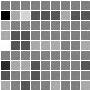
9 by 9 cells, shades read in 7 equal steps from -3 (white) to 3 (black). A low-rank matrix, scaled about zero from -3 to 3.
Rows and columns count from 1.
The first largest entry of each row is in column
1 1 2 2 2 1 1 1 3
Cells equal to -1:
13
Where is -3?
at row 5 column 1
